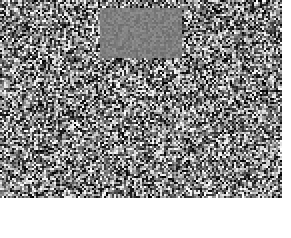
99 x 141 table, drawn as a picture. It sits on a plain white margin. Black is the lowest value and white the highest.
There are no regular stripes. The texture is fine-grained noise. Neither half mirrors the other. The top middle is the smoothest part. An odd patch, calmer than its surroundings, sits in the top middle. No overall slope runs across the table.
